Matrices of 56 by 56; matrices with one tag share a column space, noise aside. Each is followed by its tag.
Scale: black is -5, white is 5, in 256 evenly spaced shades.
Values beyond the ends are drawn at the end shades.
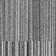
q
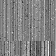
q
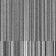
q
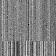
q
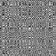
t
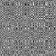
t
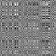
t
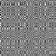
t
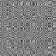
t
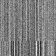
q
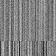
q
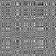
t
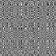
t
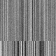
q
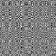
t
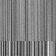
q
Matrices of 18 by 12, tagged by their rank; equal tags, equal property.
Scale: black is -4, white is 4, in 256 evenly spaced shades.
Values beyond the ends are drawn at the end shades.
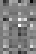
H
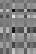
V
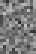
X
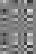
V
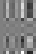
V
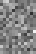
X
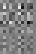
H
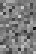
X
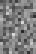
X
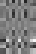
H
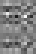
H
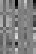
H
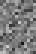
X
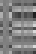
V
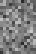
X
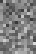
X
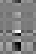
V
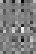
H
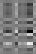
V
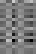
V
